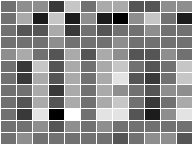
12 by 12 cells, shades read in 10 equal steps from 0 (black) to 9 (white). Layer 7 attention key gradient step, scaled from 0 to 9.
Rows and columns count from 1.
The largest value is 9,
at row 10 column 5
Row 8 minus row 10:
0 2 -2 2 -3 0 -2 -3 1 2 0 -3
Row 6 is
4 2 7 3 6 4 6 7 4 3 4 7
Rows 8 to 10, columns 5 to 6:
6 4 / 6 4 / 9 4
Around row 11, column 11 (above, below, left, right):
5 5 4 4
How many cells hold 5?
22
